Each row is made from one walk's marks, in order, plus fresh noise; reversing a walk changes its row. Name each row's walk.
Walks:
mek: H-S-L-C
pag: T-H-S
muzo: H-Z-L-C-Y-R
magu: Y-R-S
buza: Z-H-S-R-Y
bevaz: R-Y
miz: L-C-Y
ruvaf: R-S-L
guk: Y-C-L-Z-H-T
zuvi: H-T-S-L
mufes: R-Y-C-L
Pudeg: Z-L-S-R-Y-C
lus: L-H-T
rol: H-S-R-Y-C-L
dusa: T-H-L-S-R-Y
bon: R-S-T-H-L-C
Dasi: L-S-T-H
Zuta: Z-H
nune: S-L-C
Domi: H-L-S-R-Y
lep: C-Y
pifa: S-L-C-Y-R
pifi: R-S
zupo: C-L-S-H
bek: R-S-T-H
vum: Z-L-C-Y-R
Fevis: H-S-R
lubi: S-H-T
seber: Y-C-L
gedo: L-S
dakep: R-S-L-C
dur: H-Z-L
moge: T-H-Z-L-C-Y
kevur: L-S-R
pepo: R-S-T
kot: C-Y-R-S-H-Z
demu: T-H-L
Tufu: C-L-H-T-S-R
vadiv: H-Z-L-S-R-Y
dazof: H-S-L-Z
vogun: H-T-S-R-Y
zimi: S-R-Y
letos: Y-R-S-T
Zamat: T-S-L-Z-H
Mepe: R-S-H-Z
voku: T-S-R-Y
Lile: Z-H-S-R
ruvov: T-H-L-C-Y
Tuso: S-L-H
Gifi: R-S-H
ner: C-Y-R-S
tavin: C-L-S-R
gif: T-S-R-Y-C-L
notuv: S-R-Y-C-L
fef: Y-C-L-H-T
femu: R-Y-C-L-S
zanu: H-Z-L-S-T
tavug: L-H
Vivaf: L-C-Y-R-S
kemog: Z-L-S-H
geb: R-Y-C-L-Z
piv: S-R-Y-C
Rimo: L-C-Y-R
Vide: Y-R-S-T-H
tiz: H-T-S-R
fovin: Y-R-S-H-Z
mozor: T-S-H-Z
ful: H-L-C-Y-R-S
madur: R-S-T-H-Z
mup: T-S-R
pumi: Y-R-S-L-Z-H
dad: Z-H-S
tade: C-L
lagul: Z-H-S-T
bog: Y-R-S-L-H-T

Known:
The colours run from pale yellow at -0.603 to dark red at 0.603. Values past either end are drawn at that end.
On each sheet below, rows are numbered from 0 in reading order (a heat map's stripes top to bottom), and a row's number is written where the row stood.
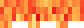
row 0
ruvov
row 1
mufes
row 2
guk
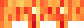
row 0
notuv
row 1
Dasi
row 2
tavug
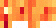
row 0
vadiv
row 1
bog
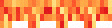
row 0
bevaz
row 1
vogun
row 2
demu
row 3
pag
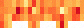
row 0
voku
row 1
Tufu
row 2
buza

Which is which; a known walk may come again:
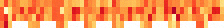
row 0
Dasi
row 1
fef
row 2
Gifi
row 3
Vide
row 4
piv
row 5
tade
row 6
lep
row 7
vogun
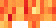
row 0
miz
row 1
nune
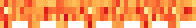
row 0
tavug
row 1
zimi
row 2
geb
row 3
buza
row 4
tavin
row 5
demu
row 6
bon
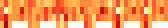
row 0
vadiv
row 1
notuv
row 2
mufes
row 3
mup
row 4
Tuso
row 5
mek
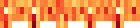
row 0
Domi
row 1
zanu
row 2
femu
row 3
Zuta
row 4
dazof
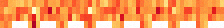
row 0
pumi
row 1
lagul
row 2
ruvov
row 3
kevur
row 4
Rimo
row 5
voku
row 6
rol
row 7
gif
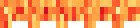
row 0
dusa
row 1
letos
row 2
bevaz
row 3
pifi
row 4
ruvaf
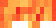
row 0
bog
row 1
guk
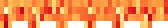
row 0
Lile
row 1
pag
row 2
Tufu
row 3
muzo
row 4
lubi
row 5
seber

